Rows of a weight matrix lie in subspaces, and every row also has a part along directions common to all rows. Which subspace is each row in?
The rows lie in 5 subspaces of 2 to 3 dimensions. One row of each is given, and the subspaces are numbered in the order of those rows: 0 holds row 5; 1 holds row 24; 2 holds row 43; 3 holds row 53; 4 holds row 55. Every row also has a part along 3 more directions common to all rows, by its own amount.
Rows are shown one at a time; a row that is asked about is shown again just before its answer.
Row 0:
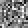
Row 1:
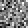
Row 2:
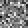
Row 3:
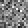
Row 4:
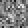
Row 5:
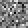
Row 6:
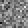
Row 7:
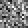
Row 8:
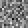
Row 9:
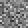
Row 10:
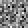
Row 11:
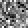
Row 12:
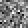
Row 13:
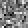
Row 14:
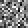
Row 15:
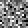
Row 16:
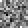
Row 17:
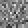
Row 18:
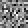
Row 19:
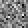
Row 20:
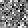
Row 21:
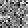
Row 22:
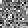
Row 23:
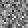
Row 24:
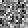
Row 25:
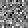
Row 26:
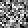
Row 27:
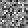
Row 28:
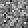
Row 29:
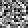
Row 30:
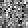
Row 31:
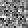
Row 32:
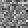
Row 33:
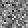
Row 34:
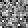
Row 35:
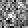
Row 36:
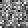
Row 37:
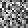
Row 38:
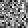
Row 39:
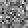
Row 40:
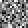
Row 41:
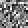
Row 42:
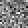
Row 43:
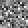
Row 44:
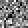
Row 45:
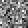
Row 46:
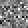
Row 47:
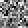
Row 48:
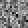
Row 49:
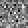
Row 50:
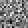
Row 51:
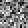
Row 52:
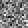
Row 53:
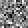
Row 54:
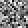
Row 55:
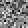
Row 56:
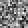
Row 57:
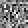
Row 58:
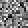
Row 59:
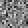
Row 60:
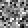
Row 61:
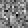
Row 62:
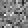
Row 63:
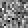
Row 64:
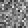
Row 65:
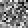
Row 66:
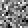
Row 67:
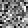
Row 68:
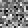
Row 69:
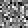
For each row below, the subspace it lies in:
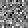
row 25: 3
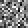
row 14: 2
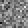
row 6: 2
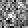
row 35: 3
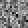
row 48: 0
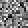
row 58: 3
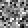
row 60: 0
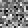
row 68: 0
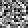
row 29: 1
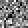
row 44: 3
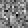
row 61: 0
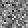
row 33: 4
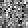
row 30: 1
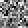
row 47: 1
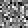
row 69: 1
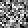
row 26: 4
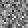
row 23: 4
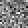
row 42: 4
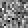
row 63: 3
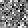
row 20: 2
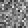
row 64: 2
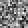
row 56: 0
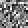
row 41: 0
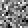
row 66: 2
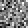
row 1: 2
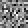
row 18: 0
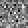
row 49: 0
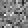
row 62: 3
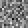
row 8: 3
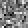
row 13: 3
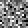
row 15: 4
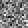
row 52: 4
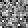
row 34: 1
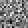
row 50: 3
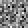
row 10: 0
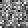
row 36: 1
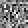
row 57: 0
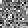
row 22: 1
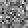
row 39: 1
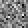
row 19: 4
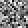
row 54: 1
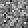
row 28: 4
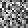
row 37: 3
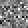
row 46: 2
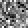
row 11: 3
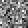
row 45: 1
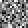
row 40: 4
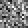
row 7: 4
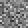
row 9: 4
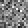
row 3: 2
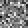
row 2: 1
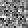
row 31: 0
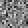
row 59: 1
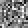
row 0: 1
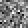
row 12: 4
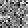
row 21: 1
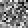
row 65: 2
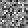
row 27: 0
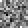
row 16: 2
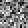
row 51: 4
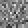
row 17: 0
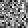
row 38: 2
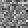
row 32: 0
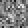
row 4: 3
